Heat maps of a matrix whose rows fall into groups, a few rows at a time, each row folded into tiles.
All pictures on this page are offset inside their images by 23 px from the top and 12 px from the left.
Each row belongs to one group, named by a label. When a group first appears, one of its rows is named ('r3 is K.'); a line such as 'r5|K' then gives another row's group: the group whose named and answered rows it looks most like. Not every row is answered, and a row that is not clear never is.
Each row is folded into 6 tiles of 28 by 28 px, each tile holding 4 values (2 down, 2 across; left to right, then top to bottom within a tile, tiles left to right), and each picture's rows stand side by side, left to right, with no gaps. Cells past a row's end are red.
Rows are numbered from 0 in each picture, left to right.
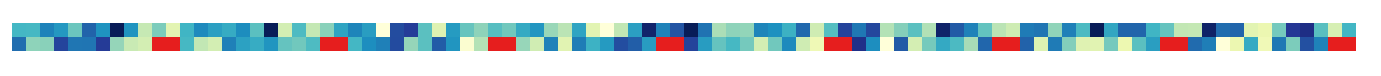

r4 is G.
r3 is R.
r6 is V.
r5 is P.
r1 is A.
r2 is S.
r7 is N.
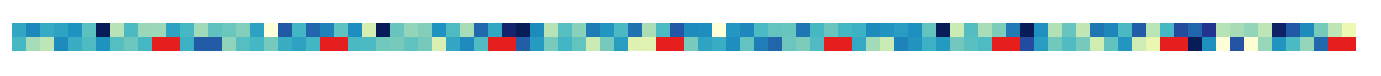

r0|A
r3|G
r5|A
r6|G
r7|P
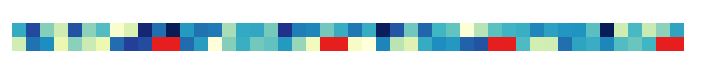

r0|R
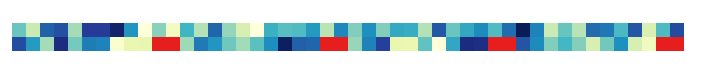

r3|G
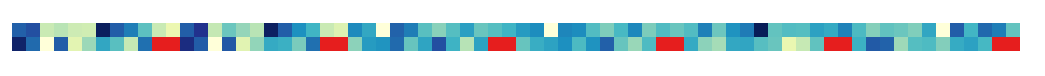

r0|P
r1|P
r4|V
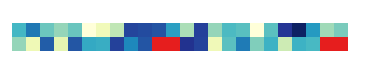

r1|N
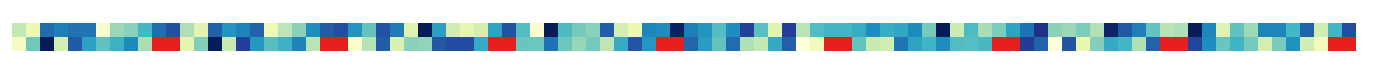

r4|S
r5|A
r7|G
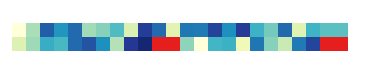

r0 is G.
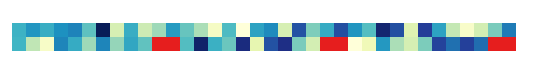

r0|A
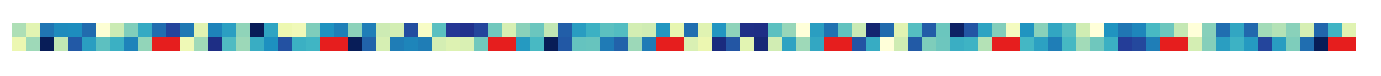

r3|S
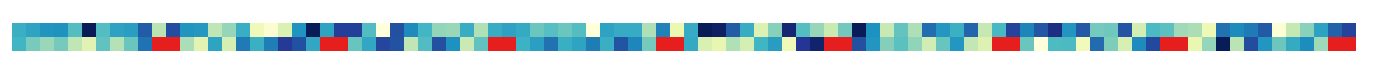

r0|V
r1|R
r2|S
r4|N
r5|G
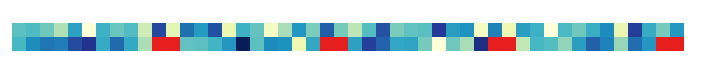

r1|R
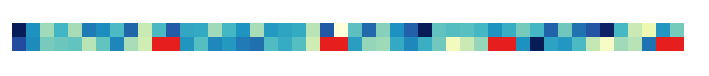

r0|G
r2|V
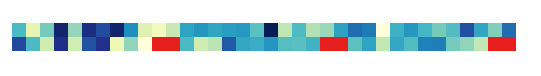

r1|A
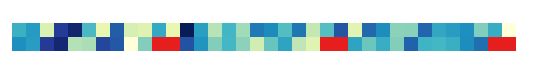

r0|S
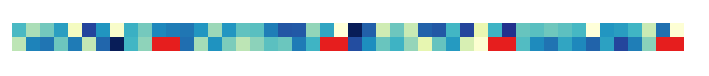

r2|G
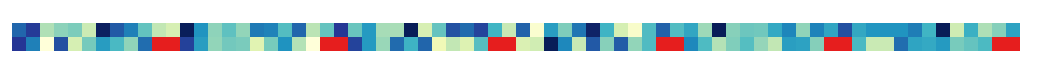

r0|P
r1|G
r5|A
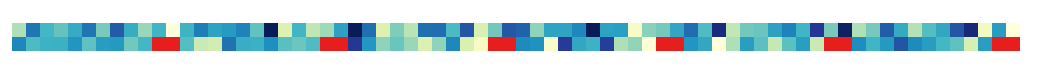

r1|A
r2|G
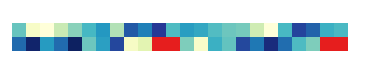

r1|R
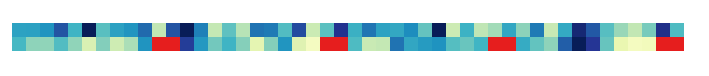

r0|V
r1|G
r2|A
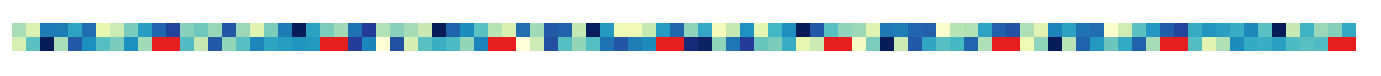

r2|P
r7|A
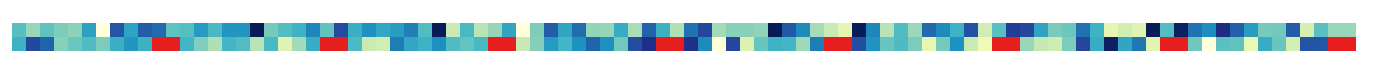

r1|V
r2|A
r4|P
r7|N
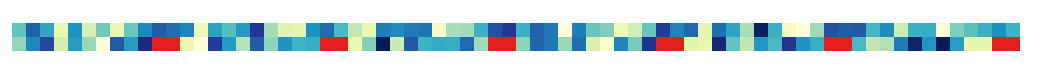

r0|R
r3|R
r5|R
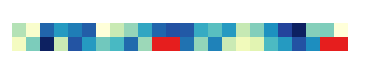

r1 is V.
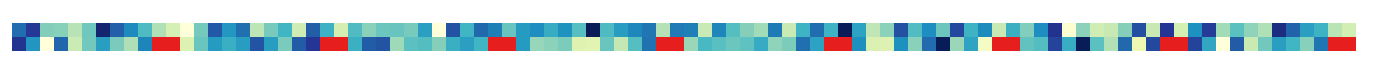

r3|V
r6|R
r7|P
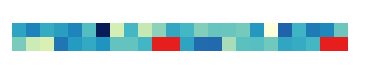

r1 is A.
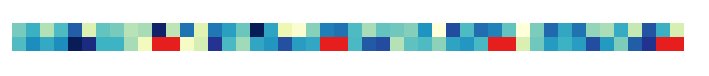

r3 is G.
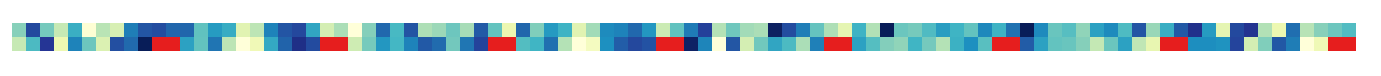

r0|R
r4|P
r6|G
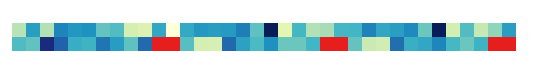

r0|S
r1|A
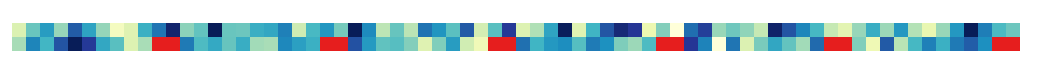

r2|G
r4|P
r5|R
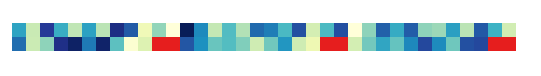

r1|G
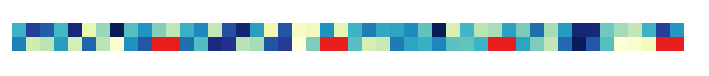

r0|N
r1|S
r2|A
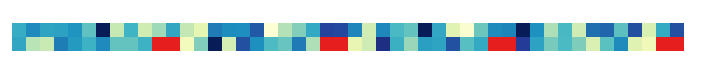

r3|G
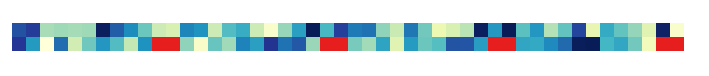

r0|P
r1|R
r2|R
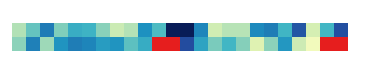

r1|G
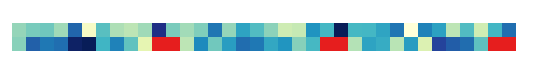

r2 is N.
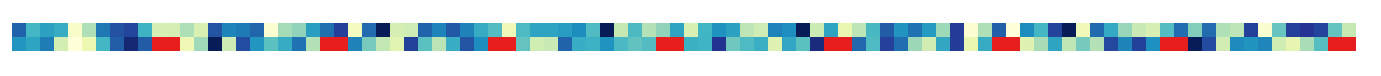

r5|S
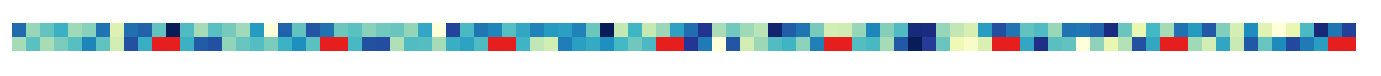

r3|A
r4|P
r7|R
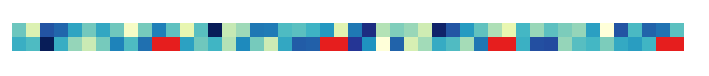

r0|S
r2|P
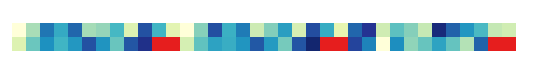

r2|P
